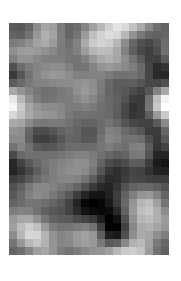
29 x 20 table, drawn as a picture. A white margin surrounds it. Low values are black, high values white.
The bottom middle is the ninth with the lowest average. The field is mottled with small blotches. The centre is the smoothest part. No regular stripes run through it.
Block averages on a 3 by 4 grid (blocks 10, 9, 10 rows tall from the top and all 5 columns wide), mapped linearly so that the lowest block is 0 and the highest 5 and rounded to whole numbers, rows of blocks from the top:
4 4 5 2
3 3 2 1
4 2 0 4
